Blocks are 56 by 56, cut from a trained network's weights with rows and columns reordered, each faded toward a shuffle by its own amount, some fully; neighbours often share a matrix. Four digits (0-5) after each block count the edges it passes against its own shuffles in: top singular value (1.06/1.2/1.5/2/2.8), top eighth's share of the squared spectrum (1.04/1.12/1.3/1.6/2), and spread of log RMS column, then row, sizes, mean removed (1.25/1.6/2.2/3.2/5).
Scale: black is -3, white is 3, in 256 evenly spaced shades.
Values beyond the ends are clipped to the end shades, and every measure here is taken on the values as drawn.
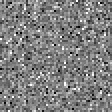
0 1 0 0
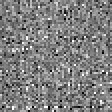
2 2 1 2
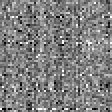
3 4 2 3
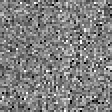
1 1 0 0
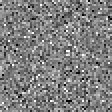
2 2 1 0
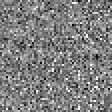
2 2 1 0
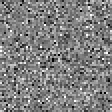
0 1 0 0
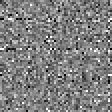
3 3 2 2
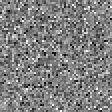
0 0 0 0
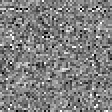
3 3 1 2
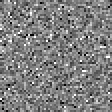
1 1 0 0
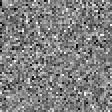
0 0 0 0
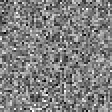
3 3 1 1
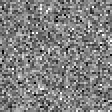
0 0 0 0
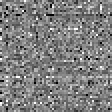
2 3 2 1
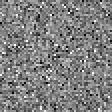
0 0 0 0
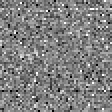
1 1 0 0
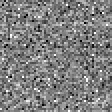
1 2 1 0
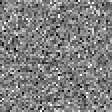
1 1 1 0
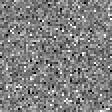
0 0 0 0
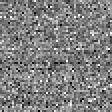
2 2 0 1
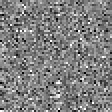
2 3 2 1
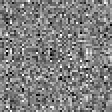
3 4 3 2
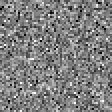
2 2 0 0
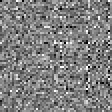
3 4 2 2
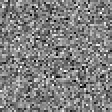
1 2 0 0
